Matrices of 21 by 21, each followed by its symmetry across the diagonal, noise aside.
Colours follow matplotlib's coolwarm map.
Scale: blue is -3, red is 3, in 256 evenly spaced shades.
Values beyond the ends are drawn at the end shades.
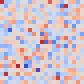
neither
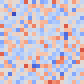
symmetric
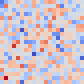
neither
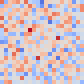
symmetric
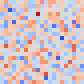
neither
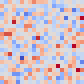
neither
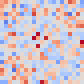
symmetric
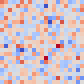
symmetric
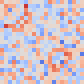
symmetric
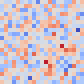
symmetric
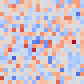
neither
